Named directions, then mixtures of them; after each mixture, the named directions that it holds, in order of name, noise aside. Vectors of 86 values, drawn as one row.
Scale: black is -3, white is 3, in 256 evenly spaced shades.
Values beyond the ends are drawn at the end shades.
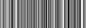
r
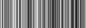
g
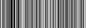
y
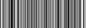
r, y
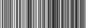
g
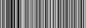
y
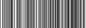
g, r, y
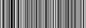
r, y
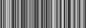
g, r, y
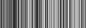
g, r, y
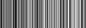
g, r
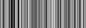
g, r, y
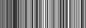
g, r, y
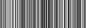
r, y
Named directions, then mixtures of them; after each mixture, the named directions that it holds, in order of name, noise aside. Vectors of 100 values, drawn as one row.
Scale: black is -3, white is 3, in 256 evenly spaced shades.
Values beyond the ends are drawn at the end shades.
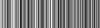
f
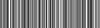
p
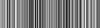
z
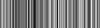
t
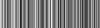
f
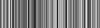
p, t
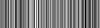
f, z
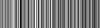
f, z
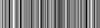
f, p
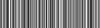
p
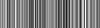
z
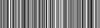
p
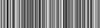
p, z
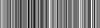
f, t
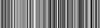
t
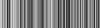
f, z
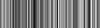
t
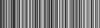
f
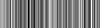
f, t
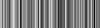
f, p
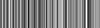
p, t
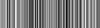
z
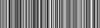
p, t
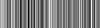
f, t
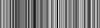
t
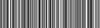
p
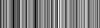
f, t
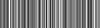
p
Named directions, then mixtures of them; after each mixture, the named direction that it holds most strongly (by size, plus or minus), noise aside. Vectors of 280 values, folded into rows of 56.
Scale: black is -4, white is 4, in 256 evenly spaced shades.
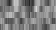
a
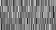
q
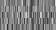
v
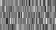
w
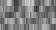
a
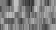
a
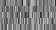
v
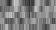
a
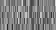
v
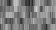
a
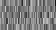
v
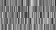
v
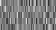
w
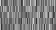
q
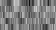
a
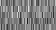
q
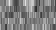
a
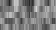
a
